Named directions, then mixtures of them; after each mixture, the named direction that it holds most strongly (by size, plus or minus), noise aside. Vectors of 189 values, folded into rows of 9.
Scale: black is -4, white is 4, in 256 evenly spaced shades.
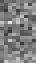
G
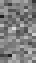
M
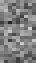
G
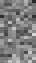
M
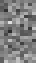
G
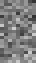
M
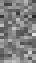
M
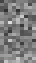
G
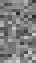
M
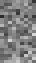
M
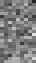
M
